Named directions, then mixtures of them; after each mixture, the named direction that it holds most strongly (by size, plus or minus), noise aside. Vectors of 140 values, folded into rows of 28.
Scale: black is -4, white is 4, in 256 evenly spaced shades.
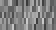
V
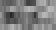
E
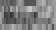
E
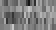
E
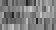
E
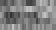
E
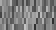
V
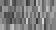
V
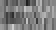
E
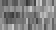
E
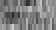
E
